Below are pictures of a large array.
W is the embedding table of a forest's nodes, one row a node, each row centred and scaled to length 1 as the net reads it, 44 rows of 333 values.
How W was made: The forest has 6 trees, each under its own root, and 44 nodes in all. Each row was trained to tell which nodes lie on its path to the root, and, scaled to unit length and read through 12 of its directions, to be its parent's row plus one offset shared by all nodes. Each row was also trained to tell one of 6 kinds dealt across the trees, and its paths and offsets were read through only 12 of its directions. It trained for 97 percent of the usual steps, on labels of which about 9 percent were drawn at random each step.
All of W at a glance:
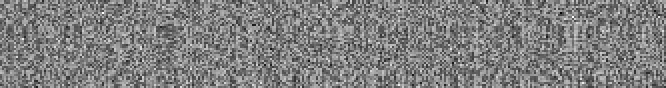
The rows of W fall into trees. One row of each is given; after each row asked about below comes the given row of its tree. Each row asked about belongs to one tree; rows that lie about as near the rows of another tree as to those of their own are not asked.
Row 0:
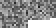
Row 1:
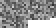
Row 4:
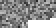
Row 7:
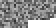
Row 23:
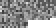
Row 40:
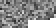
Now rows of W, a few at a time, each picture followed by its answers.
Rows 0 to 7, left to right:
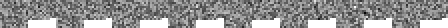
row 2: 4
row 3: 0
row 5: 40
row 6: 40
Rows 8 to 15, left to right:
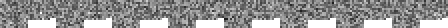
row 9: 0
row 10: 4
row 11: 0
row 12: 0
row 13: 40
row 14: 40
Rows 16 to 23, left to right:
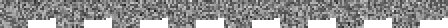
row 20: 7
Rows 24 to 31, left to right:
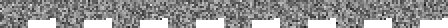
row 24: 0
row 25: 0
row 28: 1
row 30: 40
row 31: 0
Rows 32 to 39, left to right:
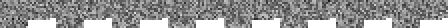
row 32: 23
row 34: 40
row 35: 7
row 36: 7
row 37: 7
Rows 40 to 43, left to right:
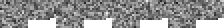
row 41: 1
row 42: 40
